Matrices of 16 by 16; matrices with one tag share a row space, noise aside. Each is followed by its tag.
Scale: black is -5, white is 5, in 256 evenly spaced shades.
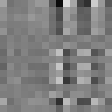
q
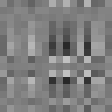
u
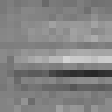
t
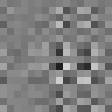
q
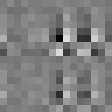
q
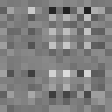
u
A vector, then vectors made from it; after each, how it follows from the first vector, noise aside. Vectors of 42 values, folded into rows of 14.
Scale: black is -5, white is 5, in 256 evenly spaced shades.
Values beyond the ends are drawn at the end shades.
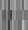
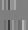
partly zeroed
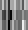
scaled up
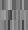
sign-scrambled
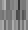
reversed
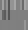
partly zeroed
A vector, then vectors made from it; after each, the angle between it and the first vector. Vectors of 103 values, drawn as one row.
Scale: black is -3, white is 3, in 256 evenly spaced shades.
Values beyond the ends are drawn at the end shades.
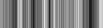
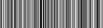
orthogonal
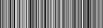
orthogonal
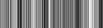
nearly opposite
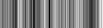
nearly parallel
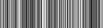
partly aligned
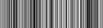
partly aligned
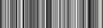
partly aligned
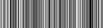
partly aligned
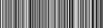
orthogonal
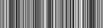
partly aligned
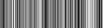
partly opposed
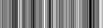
nearly parallel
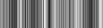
nearly parallel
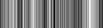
nearly opposite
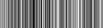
partly aligned
